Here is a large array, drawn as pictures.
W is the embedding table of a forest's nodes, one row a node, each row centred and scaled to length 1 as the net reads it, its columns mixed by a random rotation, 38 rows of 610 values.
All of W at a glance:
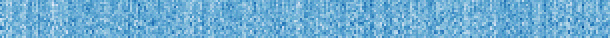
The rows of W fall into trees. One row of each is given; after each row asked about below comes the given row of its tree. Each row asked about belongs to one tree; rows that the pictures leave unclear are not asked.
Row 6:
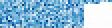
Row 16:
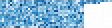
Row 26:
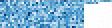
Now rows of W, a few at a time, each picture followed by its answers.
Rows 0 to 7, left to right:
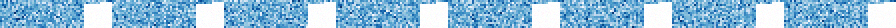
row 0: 26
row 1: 16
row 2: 6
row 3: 26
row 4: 26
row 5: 26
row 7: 26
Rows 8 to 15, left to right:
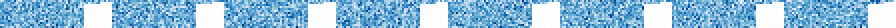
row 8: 6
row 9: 26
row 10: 26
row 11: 6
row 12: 6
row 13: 26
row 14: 26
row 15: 16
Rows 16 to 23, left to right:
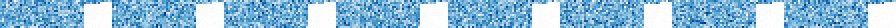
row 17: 26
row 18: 6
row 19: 6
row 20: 6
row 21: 6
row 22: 16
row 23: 16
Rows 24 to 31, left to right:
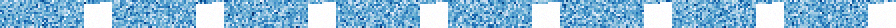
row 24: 16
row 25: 16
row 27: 26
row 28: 26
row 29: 26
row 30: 6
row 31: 6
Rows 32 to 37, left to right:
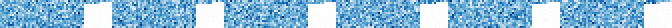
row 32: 6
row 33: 6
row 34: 26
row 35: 16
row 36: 26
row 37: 16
